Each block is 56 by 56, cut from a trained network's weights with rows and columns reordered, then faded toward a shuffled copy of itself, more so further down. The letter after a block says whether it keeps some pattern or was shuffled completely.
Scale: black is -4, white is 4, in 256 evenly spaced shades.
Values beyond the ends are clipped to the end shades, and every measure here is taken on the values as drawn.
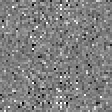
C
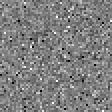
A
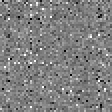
C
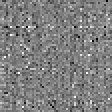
C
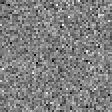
A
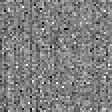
C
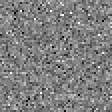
A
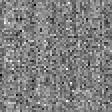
C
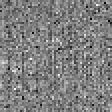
C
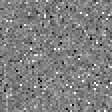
A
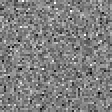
A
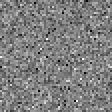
A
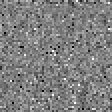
C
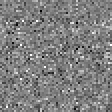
C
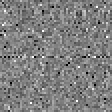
C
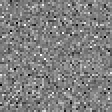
C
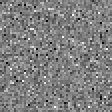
A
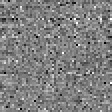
C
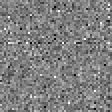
C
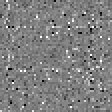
C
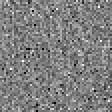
C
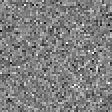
A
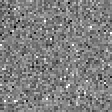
A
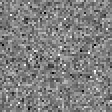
A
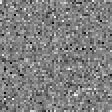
C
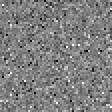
A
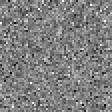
A
